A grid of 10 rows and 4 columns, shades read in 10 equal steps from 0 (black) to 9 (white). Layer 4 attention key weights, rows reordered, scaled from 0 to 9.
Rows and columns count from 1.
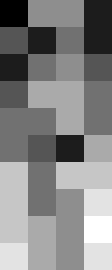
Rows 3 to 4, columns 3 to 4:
5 3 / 6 4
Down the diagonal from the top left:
0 1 5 4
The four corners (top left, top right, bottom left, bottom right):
0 1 8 8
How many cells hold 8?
3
